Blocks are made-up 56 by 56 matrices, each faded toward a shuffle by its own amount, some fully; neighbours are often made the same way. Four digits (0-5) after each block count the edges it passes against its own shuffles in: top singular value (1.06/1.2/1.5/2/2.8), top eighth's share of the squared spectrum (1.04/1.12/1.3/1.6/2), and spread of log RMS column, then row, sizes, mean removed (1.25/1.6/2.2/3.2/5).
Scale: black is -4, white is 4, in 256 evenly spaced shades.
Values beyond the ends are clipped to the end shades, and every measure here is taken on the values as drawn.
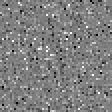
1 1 0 0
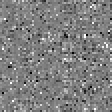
3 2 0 0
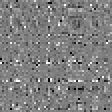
4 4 2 2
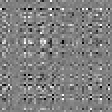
5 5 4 3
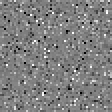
1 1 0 0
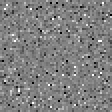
0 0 0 0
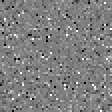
2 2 0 1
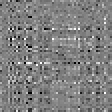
4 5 3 3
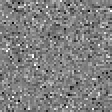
0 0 0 1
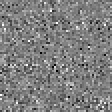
1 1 0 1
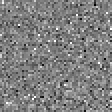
2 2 0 0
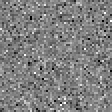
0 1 0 0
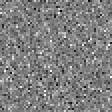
2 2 0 0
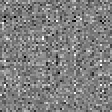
4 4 2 2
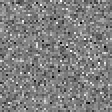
0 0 0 0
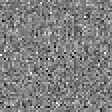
3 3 1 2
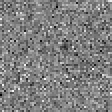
3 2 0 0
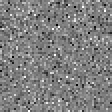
0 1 0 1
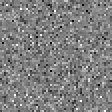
0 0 0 0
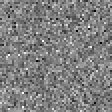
0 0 0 0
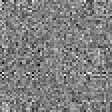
3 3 2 2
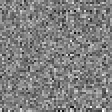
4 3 2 2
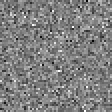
0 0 0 0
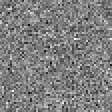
1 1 0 0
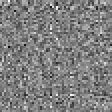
4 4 2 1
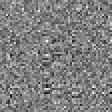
4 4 2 2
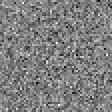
2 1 0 0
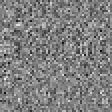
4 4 2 2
